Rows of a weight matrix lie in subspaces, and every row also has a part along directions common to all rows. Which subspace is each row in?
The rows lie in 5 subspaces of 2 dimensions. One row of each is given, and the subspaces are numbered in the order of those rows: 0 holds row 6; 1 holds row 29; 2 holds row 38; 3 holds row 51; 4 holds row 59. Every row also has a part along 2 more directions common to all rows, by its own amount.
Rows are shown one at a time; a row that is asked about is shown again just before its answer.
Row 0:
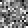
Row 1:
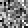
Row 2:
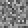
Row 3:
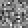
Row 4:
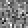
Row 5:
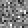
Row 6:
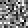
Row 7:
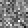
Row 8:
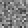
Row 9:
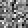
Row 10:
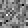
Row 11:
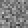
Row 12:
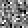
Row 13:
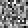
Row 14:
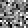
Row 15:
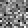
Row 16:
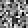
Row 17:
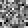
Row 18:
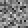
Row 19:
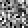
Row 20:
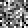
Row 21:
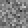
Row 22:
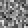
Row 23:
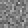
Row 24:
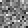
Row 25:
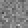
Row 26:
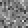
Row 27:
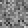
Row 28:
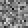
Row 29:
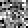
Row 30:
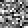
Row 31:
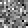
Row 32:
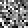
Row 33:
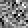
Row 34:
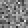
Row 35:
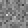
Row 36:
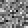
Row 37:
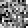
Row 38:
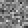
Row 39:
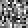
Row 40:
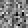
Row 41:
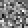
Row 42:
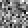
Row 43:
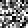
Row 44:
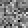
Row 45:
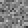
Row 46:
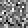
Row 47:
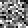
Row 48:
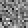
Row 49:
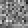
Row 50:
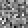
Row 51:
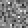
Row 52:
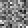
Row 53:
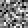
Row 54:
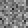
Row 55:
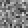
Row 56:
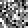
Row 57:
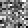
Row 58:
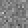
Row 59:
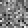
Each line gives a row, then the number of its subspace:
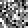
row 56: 3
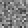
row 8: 1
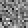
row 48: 1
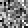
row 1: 4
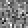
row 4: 2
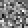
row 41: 0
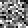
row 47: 1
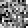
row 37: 1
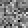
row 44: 4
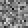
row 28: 3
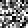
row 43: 2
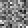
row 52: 1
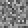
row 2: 3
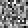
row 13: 3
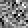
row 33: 3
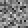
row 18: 3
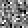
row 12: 1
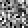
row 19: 4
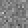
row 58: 0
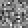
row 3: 2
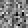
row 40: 0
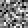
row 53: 3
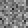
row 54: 4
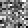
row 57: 1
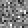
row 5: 1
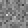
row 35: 2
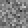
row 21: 3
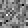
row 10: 2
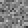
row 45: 2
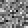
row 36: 2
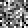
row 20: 4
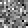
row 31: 0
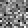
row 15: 4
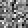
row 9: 4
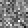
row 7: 4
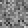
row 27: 4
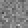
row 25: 0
